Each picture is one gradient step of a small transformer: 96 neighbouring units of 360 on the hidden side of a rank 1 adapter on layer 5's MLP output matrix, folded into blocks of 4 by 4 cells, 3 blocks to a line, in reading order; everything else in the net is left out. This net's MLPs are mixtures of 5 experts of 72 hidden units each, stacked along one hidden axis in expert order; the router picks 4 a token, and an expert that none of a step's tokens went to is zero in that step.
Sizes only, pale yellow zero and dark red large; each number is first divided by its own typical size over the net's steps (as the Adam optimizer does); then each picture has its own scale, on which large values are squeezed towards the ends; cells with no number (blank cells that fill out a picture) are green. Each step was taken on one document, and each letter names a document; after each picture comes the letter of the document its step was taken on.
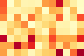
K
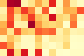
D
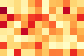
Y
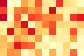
K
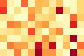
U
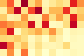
D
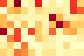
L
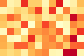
Y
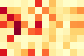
L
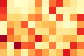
K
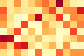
K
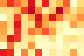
D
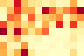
L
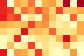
D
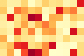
U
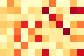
L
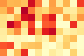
U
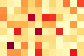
U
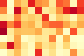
D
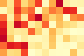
U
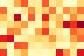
K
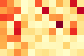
L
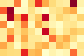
Y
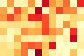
U
